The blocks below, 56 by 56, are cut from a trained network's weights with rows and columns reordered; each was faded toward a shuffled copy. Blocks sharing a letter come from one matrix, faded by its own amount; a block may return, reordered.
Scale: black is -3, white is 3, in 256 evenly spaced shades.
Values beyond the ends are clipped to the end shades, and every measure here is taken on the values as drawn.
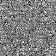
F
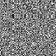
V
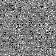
F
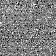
F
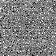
F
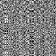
V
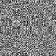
V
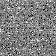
F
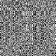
V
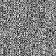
V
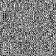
V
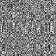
V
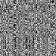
V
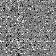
F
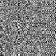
V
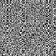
V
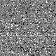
F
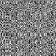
V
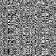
V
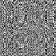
V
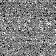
F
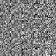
V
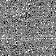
F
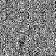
V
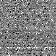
F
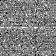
F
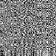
V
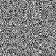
V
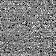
F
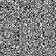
V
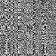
V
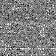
F
